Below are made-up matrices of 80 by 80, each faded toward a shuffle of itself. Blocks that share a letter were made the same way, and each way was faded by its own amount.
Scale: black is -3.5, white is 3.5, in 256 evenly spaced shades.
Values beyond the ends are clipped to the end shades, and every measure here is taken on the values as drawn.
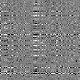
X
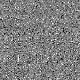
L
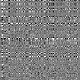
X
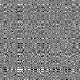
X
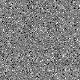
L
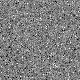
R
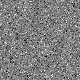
R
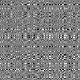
X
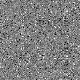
L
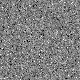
R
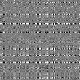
X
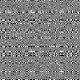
X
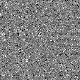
L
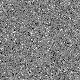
R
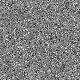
R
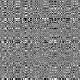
X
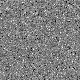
R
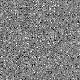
L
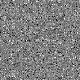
L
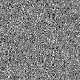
L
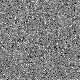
R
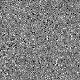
L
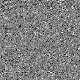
L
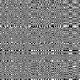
X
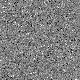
R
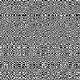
X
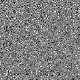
L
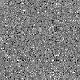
L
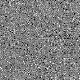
L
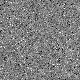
R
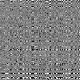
X
